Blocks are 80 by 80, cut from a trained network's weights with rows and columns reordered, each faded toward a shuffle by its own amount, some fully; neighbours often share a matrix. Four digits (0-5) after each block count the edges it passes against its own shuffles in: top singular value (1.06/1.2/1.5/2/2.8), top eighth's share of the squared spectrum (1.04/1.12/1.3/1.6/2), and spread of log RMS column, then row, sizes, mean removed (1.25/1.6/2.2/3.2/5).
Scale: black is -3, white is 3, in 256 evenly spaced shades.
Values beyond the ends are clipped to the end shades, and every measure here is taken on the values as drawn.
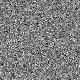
1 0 0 0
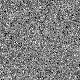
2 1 0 0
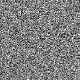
3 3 1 2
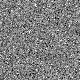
0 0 0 0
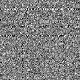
4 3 1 2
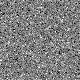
0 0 0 0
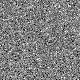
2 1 0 0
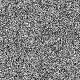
0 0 0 0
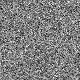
0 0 0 0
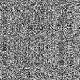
3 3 0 2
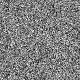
0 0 0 0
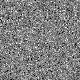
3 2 0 1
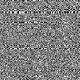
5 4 1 3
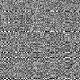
5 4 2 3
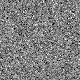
2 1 0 0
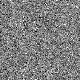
2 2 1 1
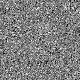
2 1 0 0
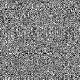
3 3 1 2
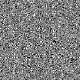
3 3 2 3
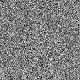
3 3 1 0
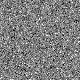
1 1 0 0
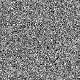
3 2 0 1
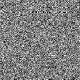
3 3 0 2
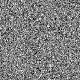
2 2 0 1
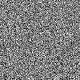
3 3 0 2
